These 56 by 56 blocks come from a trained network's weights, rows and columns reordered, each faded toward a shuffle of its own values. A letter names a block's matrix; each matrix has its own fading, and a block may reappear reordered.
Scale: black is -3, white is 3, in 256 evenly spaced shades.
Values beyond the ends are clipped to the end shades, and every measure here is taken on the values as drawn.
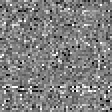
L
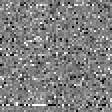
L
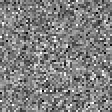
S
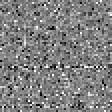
L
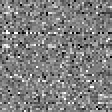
L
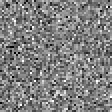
S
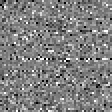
L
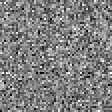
S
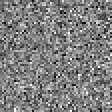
S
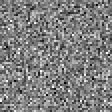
S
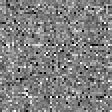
L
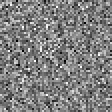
S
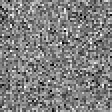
S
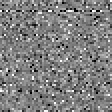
L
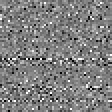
L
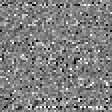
L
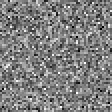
S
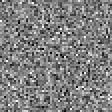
S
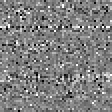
L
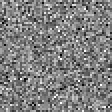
S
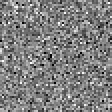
S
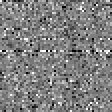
L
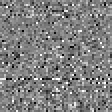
L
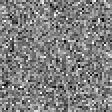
S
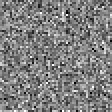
S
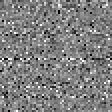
L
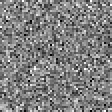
S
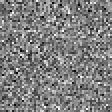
S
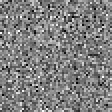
S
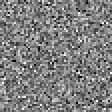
S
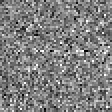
S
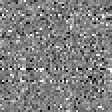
L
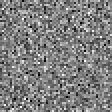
S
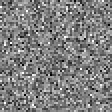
S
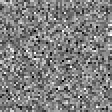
S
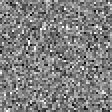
S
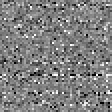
L
